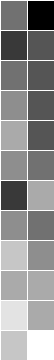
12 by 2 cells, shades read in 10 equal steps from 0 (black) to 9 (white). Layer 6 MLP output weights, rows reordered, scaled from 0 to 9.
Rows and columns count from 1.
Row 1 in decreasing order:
4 0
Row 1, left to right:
4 0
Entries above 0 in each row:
1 2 2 2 2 2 2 2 2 2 2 2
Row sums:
4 5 7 8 9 9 8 9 12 12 14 16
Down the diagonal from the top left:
4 3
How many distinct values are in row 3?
2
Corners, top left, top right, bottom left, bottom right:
4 0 7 9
